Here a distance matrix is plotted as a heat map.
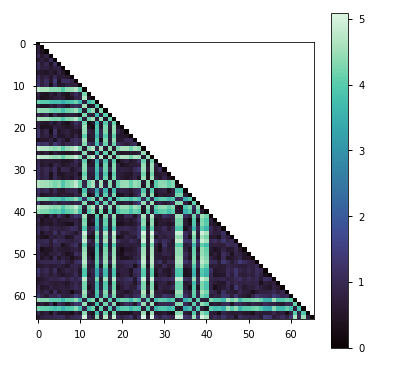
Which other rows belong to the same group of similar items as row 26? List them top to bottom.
0, 1, 2, 3, 4, 5, 6, 7, 8, 9, 10, 12, 13, 15, 17, 19, 20, 21, 22, 23, 24, 28, 29, 30, 31, 32, 35, 36, 38, 41, 42, 43, 44, 45, 46, 47, 48, 49, 50, 51, 52, 53, 54, 55, 56, 57, 58, 59, 60, 62, 64, 65
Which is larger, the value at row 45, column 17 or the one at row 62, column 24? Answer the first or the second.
the second
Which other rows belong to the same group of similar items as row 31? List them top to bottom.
0, 1, 2, 3, 4, 5, 6, 7, 8, 9, 10, 12, 13, 15, 17, 19, 20, 21, 22, 23, 24, 26, 28, 29, 30, 32, 35, 36, 38, 41, 42, 43, 44, 45, 46, 47, 48, 49, 50, 51, 52, 53, 54, 55, 56, 57, 58, 59, 60, 62, 64, 65
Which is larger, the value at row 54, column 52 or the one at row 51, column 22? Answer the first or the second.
the first
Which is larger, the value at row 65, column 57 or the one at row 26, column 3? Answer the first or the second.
the first
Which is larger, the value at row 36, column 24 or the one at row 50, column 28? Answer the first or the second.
the first
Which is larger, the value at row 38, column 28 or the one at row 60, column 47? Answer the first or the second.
the second
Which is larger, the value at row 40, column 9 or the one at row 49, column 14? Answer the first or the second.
the first
